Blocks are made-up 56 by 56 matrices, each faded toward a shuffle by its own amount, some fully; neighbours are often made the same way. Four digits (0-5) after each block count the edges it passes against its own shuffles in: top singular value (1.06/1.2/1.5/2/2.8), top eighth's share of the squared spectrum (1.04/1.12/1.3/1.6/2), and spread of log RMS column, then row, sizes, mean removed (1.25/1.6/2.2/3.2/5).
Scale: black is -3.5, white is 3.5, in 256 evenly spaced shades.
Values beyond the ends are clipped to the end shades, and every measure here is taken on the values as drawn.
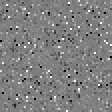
0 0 0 0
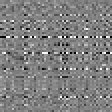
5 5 2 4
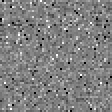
1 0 0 0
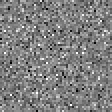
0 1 0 1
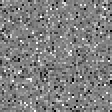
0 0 0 0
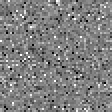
2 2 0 0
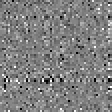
4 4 2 2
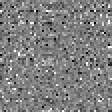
4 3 1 2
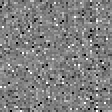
2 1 0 0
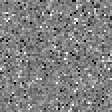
2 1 1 0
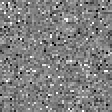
1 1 0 0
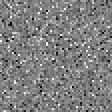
0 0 0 0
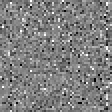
3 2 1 0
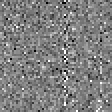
3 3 2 1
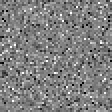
0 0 0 0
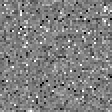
1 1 0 0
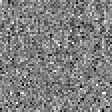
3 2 1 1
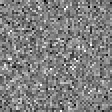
2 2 0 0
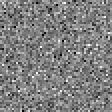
0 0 0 0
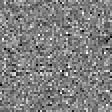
3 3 1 1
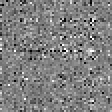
2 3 3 3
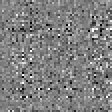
2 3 3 3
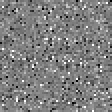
2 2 0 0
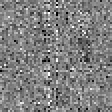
4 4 2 1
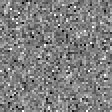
1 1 0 0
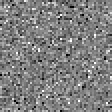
2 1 0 0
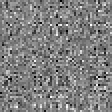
4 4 3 2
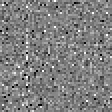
2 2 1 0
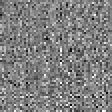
4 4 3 2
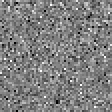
2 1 0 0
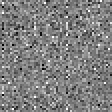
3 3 2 1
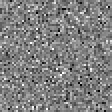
2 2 0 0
